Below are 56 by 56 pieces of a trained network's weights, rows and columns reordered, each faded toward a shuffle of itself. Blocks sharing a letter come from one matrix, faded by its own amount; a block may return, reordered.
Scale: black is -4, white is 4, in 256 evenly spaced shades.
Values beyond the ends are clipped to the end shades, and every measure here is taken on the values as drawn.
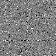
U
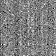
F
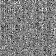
F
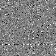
U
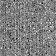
F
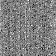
F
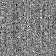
F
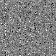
U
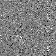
U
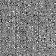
F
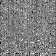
F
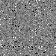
U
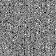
F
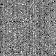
F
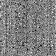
F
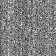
F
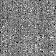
F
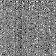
F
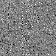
U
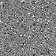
U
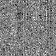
F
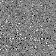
U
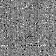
F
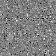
U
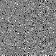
U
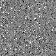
U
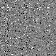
U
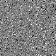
U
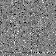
U
